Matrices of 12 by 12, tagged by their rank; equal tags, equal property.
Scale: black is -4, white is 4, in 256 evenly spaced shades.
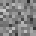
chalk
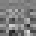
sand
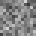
chalk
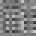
sand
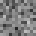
chalk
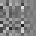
sand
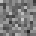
chalk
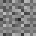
sand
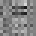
sand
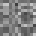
sand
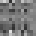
sand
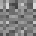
sand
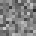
chalk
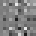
sand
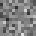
chalk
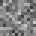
chalk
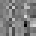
sand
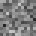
chalk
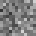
chalk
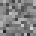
chalk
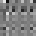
sand
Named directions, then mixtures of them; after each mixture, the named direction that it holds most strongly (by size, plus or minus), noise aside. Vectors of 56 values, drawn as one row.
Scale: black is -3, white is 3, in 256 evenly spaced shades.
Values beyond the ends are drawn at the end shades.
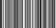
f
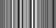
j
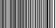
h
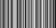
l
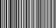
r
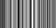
j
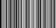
r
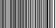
h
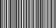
r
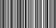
l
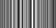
j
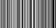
j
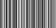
l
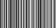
r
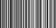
r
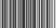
h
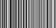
r
